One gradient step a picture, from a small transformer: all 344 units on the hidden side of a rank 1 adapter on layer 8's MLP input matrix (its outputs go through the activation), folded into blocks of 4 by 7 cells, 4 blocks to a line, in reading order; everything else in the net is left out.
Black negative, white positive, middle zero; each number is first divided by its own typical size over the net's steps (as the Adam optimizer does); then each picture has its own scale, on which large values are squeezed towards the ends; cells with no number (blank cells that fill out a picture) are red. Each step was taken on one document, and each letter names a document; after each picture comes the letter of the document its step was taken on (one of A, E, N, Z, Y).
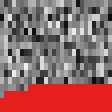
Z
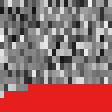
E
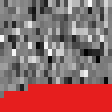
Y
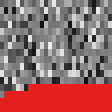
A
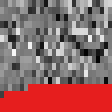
Y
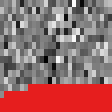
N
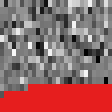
Y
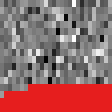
N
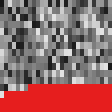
E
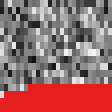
E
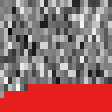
A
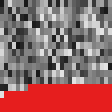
E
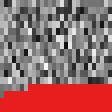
Z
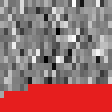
N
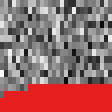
Z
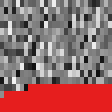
A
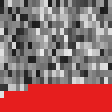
E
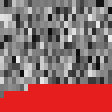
Z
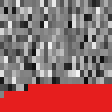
A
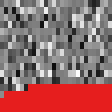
A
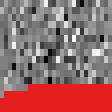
N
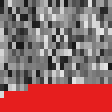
E
